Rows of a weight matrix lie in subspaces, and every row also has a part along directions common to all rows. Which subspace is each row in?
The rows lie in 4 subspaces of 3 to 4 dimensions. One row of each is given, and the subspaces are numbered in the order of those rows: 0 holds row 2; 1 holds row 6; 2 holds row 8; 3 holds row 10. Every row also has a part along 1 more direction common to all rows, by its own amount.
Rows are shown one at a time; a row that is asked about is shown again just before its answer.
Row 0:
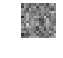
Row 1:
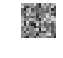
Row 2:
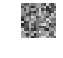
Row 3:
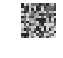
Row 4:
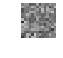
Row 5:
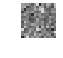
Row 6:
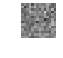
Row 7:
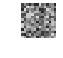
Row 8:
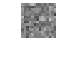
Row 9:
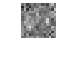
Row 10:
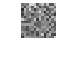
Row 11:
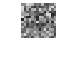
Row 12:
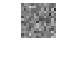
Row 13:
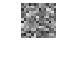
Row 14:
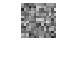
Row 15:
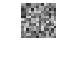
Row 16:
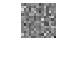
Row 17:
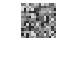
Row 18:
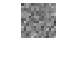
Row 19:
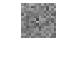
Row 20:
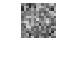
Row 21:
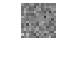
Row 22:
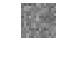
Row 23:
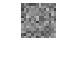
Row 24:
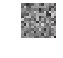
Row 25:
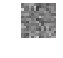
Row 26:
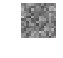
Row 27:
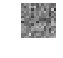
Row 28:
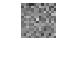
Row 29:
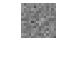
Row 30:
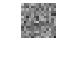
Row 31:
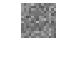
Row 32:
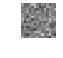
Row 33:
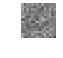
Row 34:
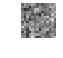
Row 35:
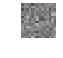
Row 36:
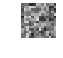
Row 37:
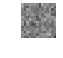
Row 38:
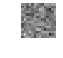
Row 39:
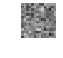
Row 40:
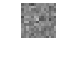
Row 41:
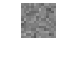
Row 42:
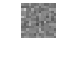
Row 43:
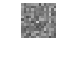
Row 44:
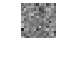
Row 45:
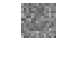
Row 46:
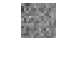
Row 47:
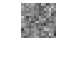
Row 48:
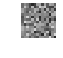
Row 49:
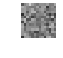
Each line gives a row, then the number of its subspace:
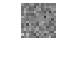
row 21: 1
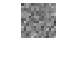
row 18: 2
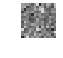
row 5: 0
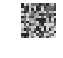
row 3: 1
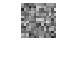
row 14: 1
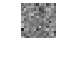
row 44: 0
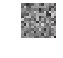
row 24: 3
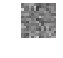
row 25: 1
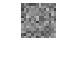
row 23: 0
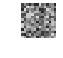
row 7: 0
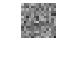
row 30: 2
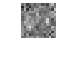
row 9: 1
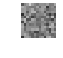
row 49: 3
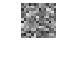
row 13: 0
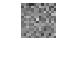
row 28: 3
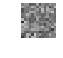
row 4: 0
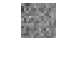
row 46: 3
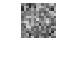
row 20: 1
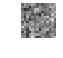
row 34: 2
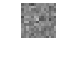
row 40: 2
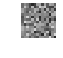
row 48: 3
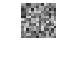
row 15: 2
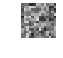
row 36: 2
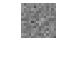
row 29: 3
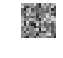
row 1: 2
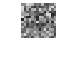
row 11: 3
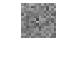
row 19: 3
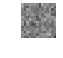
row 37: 2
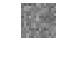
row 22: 2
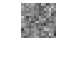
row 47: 0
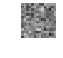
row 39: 0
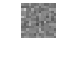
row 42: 2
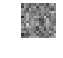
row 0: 1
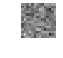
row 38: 0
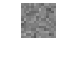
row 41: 0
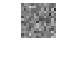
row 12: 1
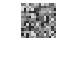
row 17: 1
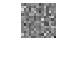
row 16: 3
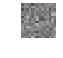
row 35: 2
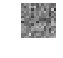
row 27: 1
